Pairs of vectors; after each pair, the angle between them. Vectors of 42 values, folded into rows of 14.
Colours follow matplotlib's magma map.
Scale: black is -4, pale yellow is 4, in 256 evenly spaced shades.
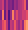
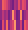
partly aligned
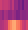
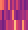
partly aligned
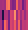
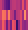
partly opposed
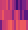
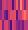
partly opposed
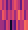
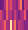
nearly opposite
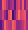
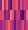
orthogonal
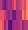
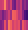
nearly opposite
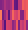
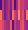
partly aligned
